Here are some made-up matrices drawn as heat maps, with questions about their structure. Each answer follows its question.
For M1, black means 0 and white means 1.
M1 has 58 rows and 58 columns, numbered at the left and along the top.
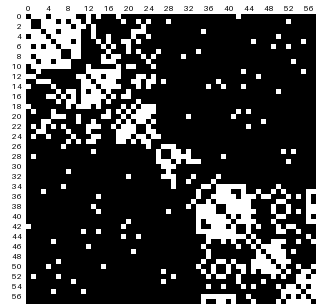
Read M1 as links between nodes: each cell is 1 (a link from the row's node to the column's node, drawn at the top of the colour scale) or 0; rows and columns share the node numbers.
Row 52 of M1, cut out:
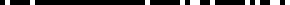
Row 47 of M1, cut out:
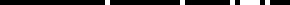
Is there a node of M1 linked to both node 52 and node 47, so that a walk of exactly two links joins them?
yes
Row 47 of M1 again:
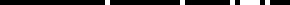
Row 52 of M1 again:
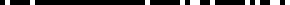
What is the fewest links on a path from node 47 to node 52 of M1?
2
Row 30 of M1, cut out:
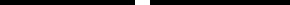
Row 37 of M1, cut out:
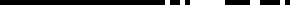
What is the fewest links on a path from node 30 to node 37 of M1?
3
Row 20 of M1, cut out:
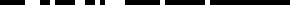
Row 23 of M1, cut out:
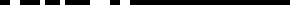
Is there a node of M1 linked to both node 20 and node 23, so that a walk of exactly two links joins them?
yes
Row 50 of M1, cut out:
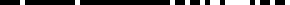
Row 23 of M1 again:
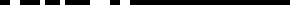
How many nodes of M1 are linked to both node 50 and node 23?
0
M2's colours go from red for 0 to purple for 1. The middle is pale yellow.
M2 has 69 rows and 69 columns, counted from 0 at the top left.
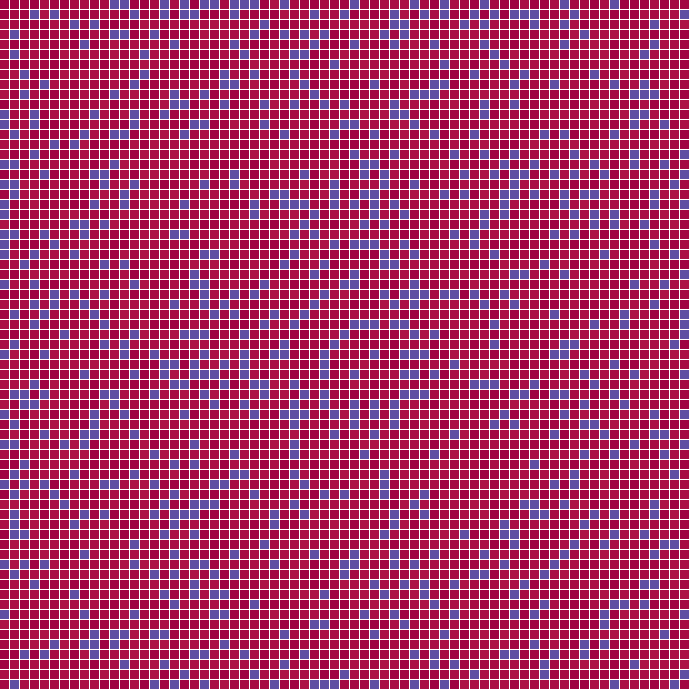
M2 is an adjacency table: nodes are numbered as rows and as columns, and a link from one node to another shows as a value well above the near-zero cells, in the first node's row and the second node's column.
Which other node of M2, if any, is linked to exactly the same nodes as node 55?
node 4
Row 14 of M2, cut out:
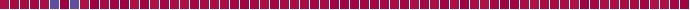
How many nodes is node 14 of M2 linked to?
2
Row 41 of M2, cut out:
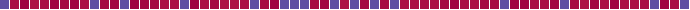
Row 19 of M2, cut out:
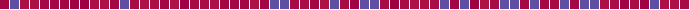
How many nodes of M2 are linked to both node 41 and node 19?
7
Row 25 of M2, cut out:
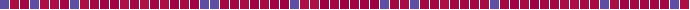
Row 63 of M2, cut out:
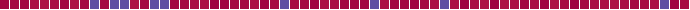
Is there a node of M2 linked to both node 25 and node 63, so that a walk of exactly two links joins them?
no
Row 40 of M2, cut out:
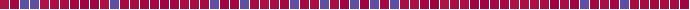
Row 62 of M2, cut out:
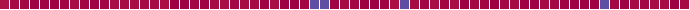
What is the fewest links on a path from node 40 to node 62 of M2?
1
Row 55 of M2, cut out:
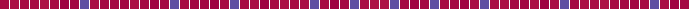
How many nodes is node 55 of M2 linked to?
10
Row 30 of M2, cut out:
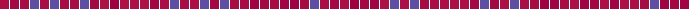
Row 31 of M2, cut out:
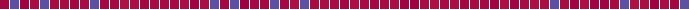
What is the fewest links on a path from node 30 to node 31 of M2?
1
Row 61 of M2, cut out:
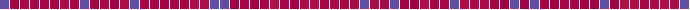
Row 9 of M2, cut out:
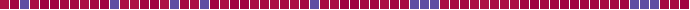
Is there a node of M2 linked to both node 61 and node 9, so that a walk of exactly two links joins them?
no
